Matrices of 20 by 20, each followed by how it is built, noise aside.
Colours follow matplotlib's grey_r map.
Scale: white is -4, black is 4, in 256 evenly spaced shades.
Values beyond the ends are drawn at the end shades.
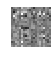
low rank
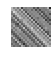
Toeplitz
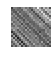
Toeplitz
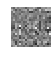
low rank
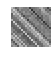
Toeplitz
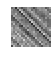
Toeplitz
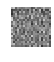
low rank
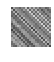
Toeplitz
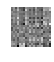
low rank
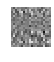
low rank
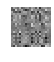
low rank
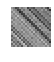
Toeplitz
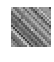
Toeplitz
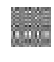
low rank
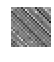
Toeplitz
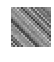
Toeplitz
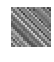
Toeplitz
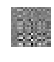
low rank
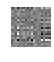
low rank
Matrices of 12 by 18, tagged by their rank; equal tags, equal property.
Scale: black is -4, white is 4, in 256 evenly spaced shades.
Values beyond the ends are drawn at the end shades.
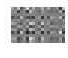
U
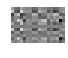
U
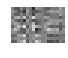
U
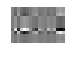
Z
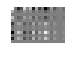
Z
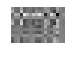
U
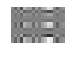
Z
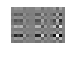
Z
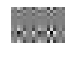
Z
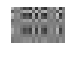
Z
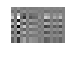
Z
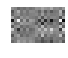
U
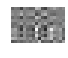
U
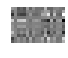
U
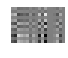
Z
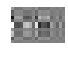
Z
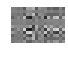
U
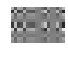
Z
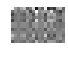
U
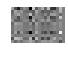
U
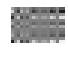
Z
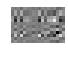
U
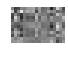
U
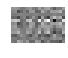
U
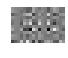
U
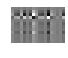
Z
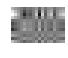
Z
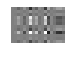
Z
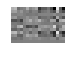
U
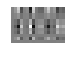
Z
